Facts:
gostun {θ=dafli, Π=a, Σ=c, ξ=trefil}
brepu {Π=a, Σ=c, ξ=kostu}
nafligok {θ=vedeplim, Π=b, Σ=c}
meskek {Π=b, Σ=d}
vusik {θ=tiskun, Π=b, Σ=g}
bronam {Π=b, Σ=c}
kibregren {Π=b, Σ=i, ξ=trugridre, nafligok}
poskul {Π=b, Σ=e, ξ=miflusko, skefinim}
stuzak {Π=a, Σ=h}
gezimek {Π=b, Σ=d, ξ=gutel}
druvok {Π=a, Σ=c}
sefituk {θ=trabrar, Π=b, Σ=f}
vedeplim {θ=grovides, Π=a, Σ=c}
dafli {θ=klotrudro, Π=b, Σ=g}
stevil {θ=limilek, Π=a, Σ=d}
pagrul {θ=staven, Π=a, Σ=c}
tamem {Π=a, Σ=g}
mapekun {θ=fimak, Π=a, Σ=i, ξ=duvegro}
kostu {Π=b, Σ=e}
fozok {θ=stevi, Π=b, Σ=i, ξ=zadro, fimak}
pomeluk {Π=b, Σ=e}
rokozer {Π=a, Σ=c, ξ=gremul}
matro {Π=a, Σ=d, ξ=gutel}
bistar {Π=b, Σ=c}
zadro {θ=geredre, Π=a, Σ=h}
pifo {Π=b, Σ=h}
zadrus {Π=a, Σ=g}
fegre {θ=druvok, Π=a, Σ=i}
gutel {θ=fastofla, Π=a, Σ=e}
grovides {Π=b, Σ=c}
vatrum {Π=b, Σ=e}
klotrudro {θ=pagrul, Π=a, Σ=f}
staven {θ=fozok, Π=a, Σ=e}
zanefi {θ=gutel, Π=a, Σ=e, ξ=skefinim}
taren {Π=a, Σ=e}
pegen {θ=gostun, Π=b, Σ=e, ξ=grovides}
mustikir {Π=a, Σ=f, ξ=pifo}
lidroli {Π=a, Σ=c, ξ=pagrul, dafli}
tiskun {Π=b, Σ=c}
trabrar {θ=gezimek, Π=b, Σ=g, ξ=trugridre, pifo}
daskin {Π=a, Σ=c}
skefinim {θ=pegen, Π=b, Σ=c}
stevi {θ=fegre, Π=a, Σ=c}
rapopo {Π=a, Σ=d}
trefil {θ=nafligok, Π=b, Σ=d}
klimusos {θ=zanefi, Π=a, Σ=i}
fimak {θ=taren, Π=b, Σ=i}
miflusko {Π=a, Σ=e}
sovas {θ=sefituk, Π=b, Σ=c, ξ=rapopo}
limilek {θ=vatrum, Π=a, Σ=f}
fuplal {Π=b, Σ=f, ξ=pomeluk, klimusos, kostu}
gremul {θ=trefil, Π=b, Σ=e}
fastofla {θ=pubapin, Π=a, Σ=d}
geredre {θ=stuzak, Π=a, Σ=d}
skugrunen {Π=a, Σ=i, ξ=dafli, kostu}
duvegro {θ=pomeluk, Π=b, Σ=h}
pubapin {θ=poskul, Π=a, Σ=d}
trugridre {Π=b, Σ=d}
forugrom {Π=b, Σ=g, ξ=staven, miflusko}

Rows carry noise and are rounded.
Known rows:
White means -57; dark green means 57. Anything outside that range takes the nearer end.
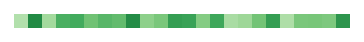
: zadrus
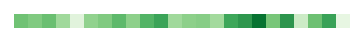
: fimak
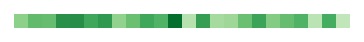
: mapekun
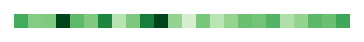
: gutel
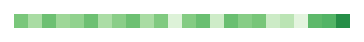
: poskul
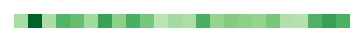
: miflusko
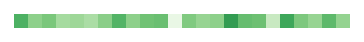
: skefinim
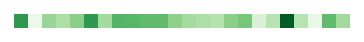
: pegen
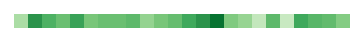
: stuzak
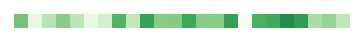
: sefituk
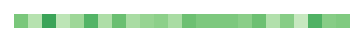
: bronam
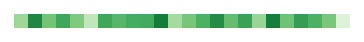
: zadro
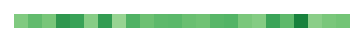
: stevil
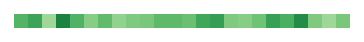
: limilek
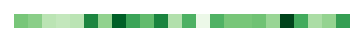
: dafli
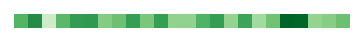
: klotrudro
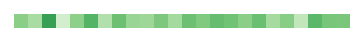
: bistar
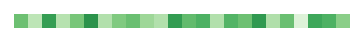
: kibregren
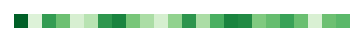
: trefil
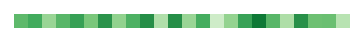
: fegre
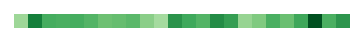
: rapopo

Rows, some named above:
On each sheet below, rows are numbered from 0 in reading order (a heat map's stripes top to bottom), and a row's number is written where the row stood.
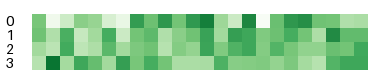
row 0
trabrar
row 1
trugridre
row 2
meskek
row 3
miflusko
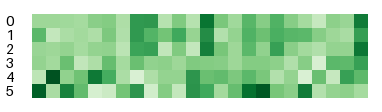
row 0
forugrom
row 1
vusik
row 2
forugrom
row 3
vatrum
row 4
rokozer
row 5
nafligok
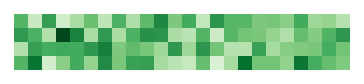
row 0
duvegro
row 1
zanefi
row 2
skugrunen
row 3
staven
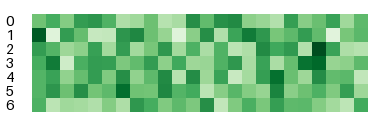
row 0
mustikir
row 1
trefil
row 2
stevi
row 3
klotrudro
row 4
fegre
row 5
klimusos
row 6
vusik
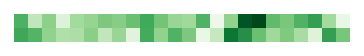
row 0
fozok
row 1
gremul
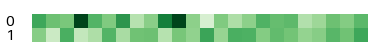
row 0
gutel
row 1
meskek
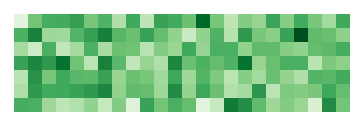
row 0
matro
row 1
pagrul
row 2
meskek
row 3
vedeplim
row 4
taren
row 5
skugrunen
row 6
gremul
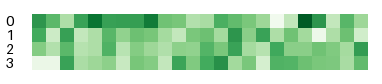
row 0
gostun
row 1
grovides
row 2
fuplal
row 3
gezimek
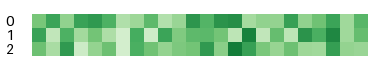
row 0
mustikir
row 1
sovas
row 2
pifo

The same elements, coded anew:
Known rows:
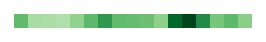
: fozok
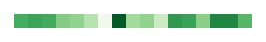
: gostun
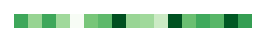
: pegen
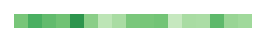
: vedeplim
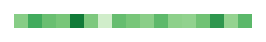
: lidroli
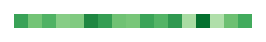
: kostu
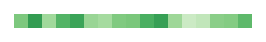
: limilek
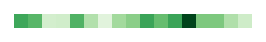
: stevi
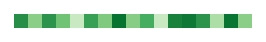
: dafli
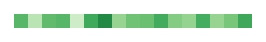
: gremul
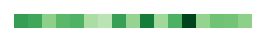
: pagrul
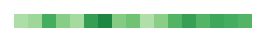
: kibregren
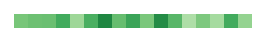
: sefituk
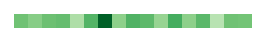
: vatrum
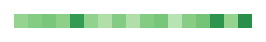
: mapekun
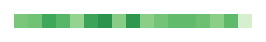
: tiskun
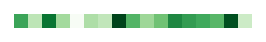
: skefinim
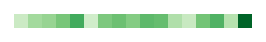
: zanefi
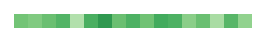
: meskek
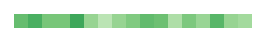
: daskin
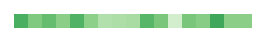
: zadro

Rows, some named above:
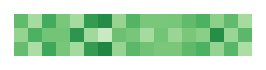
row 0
fimak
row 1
rokozer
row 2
fimak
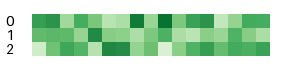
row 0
klotrudro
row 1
stuzak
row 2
trabrar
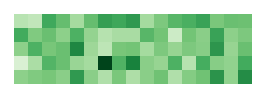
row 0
forugrom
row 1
zadro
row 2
rokozer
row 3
poskul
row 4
mapekun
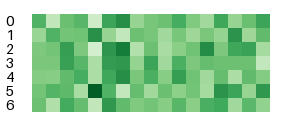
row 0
gremul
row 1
rokozer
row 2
pifo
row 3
nafligok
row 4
trefil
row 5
skugrunen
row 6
vusik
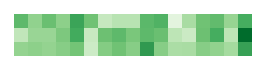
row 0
klimusos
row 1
zanefi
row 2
miflusko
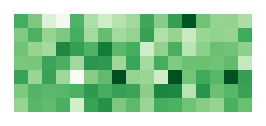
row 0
fegre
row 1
taren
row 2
gezimek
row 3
nafligok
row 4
pegen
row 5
fuplal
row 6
trugridre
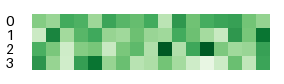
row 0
sovas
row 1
mustikir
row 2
staven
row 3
gutel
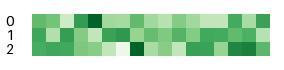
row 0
matro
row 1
duvegro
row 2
gostun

